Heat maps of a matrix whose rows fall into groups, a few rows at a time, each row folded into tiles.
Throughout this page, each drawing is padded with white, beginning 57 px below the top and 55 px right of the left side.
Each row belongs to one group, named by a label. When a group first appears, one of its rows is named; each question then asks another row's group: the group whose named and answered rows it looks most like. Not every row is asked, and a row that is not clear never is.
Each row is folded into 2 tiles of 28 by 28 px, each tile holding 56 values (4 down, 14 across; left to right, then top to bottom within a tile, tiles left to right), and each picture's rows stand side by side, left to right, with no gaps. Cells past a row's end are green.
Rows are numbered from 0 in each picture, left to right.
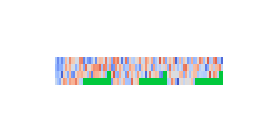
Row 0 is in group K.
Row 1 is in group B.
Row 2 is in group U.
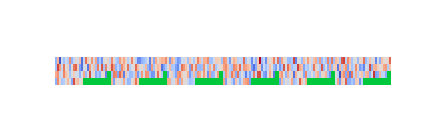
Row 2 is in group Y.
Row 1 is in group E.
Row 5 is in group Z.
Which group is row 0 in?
B
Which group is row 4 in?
B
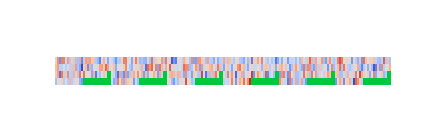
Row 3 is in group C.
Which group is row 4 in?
Y
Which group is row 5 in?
B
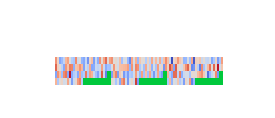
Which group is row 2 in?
Z
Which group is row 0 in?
E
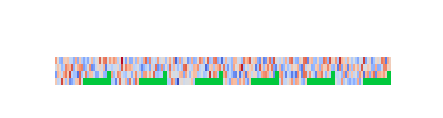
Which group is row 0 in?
E
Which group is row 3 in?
K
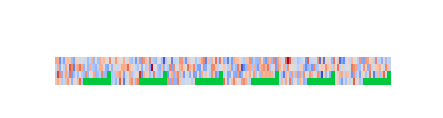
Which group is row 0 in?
E
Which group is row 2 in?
E
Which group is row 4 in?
Z
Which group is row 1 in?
C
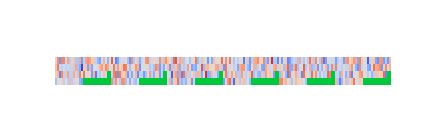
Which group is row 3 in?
U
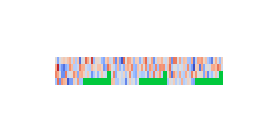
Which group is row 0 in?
Y
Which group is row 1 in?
U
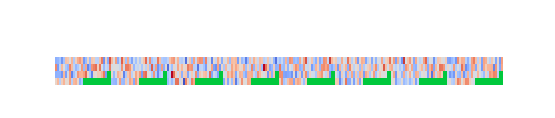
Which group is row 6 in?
U
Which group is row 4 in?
K
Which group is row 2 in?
C
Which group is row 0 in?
K
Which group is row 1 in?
C
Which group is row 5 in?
Z
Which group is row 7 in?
K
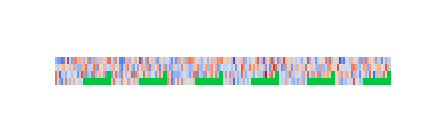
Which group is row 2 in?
K
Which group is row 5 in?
U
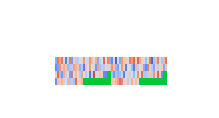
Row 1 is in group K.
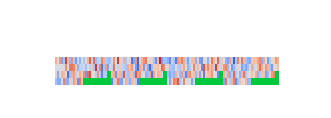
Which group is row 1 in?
U
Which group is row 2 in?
K
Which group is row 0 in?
C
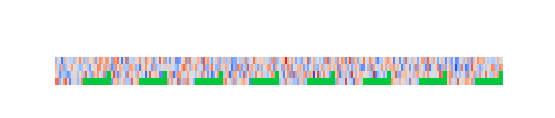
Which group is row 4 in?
Z
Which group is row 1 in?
B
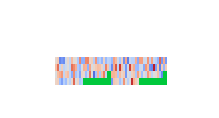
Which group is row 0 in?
U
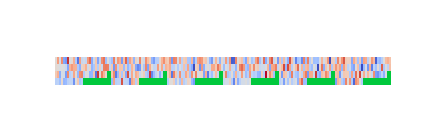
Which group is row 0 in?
U
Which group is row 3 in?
U
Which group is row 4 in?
Z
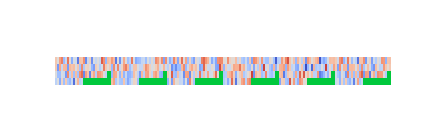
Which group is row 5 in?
Z
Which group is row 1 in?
E
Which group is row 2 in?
Y
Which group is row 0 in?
Z
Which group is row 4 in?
B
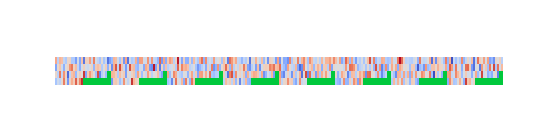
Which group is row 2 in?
C
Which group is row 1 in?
B
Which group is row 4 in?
K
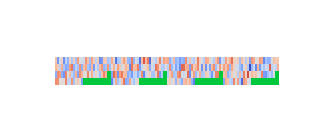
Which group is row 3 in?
B
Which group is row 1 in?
E
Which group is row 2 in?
Y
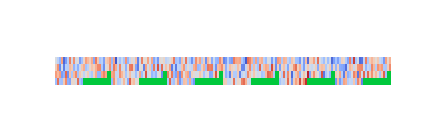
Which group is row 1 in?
B
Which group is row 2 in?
Y
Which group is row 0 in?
Y
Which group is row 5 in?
Y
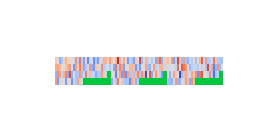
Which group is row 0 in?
E
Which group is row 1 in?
Z
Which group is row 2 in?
C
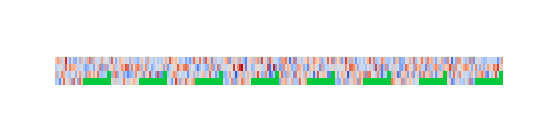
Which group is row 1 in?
E
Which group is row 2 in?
C
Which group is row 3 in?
C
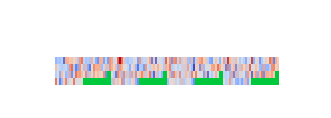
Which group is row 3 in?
Z
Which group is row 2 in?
U
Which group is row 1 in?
Z
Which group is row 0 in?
K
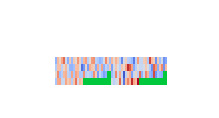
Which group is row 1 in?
C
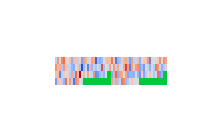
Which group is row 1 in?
E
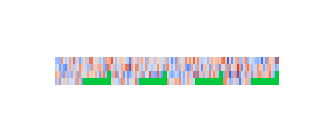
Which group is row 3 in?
E
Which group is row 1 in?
E
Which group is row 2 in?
K
